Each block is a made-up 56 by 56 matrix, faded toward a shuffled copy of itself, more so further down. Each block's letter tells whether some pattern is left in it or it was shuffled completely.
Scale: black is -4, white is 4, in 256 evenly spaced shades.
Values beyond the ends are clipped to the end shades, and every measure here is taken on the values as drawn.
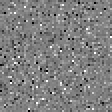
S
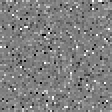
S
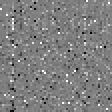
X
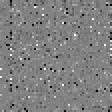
X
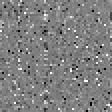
X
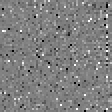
X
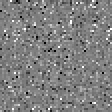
X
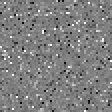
S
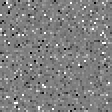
S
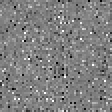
X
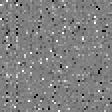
X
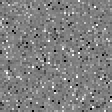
S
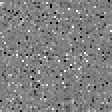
X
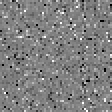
X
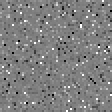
S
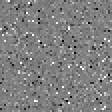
S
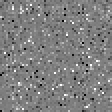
X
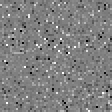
S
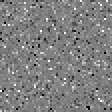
S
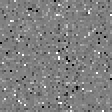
X
